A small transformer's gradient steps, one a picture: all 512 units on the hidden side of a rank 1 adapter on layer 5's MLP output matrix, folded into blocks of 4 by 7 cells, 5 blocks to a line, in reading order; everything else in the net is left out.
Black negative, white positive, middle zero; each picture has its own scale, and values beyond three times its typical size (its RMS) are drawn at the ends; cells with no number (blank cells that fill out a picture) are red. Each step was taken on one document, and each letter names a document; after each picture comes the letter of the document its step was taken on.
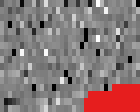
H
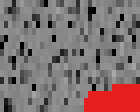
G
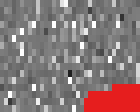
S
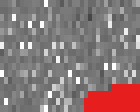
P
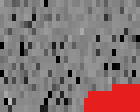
P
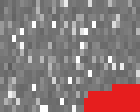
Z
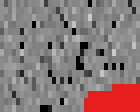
Z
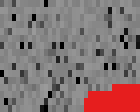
P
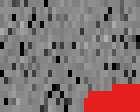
P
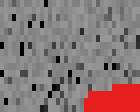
P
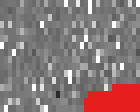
H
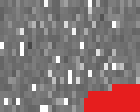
S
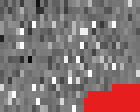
Z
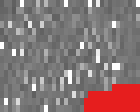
H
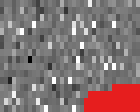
Z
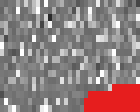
H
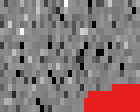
Z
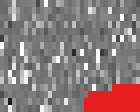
G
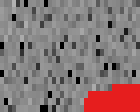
P
